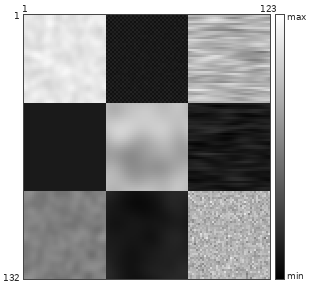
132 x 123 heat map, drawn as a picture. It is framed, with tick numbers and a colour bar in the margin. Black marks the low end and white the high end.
The table splits into 3 rows of 3 panels. Panel 1,1: very high, blotchy, faint in contrast. Panel 1,2: very low, checkered, faint in contrast. Panel 1,3: high, streaked across. Panel 2,1: very low, flat. Panel 2,2: high, smooth. Panel 2,3: very low, streaked across, faint in contrast. Panel 3,1: middling, blotchy, faint in contrast. Panel 3,2: very low, smooth, faint in contrast. Panel 3,3: high, fine-grained.
